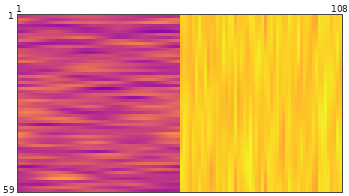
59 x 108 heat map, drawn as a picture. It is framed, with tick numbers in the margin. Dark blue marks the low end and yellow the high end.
The table splits into one row of 2 panels. Panel 1,1: middling, streaked across. Panel 1,2: very high, streaked downward, faint in contrast.
